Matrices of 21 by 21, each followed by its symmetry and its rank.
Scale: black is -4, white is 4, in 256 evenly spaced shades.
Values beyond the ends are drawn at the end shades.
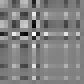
symmetric, rank one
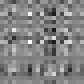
neither, rank two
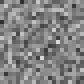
symmetric, full rank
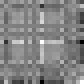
symmetric, rank two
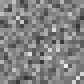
symmetric, full rank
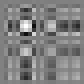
symmetric, rank one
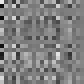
neither, rank two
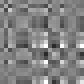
symmetric, rank two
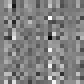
neither, rank three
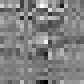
neither, rank three
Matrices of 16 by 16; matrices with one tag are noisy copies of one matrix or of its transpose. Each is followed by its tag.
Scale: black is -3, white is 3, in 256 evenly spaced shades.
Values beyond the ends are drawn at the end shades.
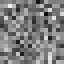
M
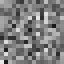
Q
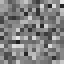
Q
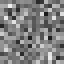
M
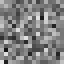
Q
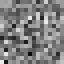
Q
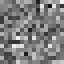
Q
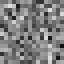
M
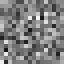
Q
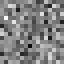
M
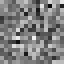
Q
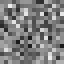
M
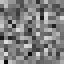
Q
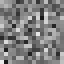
Q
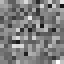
Q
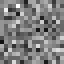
M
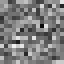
Q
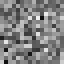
Q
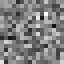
Q
